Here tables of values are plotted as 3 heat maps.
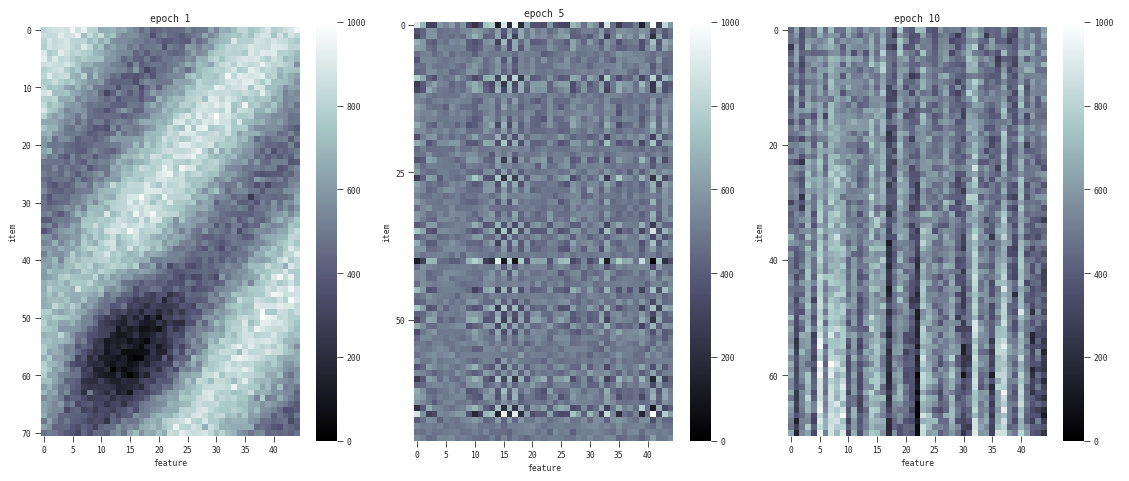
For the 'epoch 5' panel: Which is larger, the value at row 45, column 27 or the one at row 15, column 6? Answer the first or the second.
the first
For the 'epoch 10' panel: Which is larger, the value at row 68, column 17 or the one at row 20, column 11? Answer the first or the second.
the second
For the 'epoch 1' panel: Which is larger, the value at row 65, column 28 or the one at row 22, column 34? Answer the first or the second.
the first
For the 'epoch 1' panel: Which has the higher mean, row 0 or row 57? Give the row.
0
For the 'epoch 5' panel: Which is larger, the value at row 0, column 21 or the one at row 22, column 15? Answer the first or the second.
the second
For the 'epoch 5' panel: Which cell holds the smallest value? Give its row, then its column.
40, 41
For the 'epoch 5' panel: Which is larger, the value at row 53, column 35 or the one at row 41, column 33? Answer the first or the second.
the first
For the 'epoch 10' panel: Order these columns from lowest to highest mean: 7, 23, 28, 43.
43, 28, 23, 7
